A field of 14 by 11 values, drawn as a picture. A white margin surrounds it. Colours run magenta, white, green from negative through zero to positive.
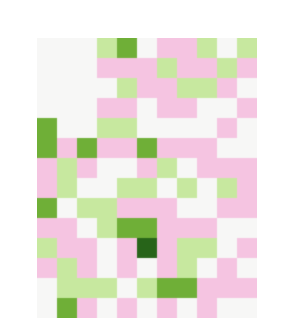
Average level on the scale: 50%. Calmest part: top left. Odd patch: calmer, in the top left.
